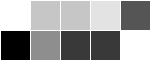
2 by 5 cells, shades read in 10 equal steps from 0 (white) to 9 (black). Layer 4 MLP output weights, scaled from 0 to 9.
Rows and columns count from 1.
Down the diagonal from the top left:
0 4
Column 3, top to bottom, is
2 7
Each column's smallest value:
0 2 2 1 0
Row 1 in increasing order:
0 1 2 2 6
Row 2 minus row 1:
9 2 5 6 -6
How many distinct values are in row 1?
4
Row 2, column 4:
7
